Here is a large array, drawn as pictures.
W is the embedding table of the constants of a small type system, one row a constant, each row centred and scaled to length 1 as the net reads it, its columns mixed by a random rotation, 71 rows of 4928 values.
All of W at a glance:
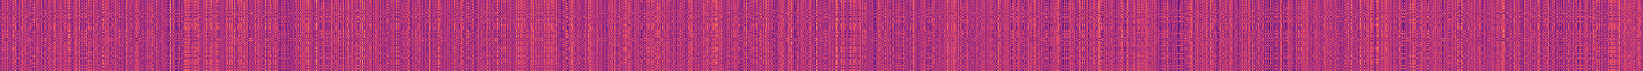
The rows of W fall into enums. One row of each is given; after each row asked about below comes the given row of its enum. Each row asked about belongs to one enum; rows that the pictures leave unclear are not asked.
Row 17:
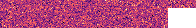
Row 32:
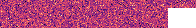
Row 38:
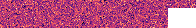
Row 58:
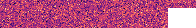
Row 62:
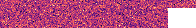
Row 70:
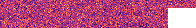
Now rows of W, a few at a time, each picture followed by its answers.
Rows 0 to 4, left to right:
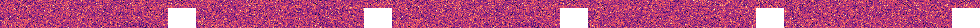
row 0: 70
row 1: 62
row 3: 17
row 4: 32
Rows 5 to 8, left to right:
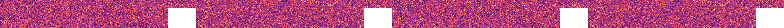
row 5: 70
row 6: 17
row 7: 32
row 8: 17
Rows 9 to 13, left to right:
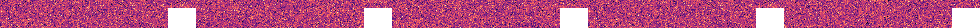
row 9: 32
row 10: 58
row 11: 70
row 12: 32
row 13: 38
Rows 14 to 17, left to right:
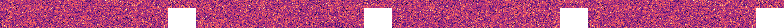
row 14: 17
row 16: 58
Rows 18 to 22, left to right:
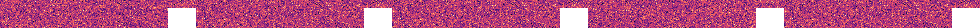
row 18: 62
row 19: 32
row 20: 32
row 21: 58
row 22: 32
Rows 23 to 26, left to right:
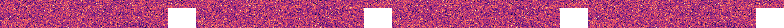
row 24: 62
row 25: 62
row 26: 70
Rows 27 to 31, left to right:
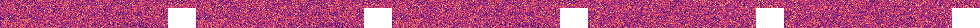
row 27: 70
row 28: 70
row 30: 17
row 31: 17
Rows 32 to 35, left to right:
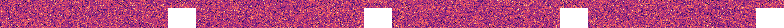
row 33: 58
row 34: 17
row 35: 62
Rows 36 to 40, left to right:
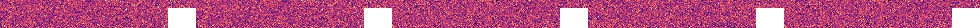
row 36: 17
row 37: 17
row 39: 70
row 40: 38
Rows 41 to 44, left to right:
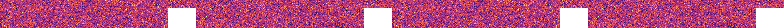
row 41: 17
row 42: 70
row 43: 17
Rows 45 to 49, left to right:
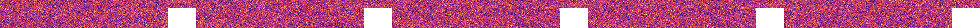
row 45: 58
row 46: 70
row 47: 62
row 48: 62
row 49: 17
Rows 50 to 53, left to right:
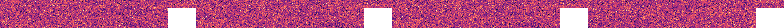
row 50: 62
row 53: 58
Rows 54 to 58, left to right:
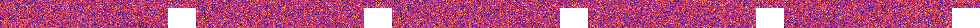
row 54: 70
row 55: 32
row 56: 32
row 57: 17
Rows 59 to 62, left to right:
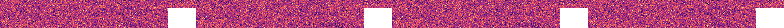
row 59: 62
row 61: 70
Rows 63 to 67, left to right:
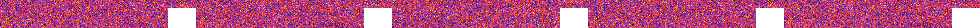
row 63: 32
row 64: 70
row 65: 58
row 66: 32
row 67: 70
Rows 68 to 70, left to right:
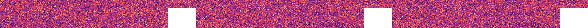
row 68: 58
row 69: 70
